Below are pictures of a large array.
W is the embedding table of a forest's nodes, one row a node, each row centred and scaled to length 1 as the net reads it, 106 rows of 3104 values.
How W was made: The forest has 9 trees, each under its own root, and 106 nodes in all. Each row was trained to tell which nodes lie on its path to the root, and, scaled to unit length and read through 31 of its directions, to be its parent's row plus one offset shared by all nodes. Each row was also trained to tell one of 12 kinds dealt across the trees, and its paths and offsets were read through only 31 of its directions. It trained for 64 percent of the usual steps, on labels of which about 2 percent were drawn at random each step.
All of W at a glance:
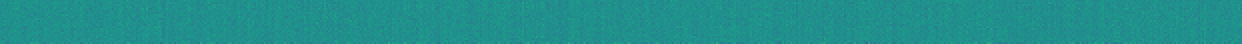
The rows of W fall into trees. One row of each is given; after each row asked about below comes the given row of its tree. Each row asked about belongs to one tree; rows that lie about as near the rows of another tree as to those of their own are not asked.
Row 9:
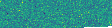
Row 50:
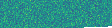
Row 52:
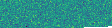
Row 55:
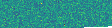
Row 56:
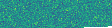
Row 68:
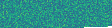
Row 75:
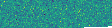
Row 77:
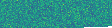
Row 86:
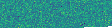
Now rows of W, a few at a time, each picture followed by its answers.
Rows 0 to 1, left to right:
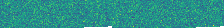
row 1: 9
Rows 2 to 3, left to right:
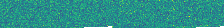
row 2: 77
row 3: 86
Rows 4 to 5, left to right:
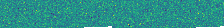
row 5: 9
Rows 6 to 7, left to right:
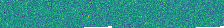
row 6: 75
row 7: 52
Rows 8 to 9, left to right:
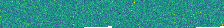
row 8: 75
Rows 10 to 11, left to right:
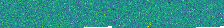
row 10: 56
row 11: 55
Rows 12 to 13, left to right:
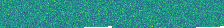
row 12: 86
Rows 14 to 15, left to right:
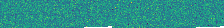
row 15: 56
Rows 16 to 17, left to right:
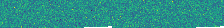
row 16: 9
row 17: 75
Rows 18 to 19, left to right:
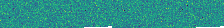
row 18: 55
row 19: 9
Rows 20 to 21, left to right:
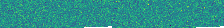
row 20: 9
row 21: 56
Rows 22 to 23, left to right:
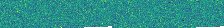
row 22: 9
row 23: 55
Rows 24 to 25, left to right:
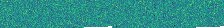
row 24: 56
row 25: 75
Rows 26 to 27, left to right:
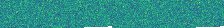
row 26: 9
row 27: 50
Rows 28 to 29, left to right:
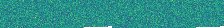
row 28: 52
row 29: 86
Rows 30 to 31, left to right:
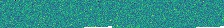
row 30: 86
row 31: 50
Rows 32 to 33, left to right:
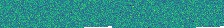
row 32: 77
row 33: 75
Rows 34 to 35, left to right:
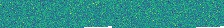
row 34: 75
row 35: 55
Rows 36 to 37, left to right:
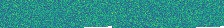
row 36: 50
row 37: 77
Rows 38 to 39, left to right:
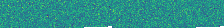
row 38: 86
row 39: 77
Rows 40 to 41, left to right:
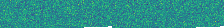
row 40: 56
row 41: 50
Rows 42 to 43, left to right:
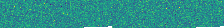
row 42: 86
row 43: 86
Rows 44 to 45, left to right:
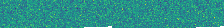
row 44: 50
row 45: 9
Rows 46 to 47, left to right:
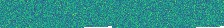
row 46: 52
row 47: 56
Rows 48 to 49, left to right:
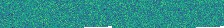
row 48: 55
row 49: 52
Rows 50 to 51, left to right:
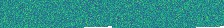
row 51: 50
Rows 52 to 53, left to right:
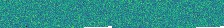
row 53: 75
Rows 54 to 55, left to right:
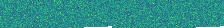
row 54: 75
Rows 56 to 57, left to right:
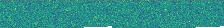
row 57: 56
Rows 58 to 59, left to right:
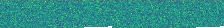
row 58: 86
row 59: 75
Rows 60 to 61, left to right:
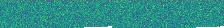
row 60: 75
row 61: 86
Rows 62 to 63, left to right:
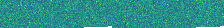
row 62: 52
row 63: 86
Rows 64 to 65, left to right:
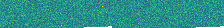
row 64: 9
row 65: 55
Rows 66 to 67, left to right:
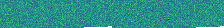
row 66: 55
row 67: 56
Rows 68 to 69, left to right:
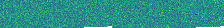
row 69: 9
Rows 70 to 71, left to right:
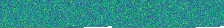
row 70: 56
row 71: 52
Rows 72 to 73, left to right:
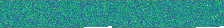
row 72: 86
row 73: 56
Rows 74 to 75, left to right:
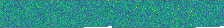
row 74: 52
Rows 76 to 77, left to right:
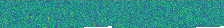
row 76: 75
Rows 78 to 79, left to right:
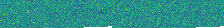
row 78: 55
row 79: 55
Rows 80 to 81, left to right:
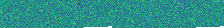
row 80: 52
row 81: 68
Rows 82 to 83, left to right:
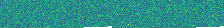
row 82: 50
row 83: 55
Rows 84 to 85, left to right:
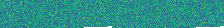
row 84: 9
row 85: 56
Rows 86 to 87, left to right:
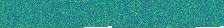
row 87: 9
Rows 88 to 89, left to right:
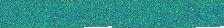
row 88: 55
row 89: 55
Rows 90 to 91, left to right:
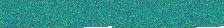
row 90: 9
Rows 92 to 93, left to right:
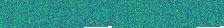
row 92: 68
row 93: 55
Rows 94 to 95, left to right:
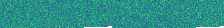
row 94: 52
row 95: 86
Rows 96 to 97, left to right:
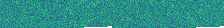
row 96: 75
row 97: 77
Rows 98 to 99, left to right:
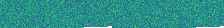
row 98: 50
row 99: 75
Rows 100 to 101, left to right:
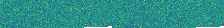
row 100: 86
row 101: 77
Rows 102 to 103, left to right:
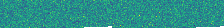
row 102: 50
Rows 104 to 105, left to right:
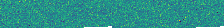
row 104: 55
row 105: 9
